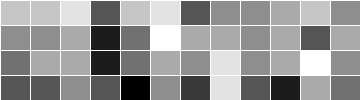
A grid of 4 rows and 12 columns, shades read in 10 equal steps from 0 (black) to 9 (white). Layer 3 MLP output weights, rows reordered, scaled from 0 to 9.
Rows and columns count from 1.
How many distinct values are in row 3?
6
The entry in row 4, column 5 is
0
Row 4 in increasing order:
0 1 2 3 3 3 3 4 5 5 6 8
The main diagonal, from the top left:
7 5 6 3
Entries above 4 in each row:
10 9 9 4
